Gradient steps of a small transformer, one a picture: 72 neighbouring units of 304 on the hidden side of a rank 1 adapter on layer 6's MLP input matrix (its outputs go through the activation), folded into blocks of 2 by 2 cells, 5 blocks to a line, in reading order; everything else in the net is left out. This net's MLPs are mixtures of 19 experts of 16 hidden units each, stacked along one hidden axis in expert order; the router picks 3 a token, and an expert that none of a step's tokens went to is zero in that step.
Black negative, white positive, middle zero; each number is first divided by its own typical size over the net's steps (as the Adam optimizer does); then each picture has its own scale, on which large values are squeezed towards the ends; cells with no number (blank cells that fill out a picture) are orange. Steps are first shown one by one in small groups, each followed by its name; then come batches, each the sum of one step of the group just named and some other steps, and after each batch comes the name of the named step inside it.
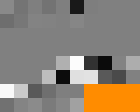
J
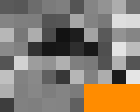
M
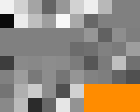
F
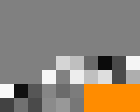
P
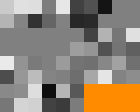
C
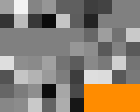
C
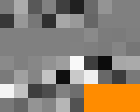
J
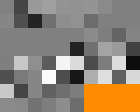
P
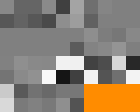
P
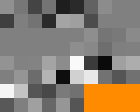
J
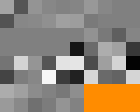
F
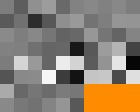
M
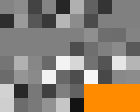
P
